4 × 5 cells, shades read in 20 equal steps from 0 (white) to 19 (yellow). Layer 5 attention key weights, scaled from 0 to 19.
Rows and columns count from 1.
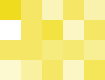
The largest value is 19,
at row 1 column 1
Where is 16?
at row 2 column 3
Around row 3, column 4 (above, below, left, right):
5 5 11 9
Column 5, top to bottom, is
7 13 9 14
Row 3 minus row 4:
9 5 -2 7 -5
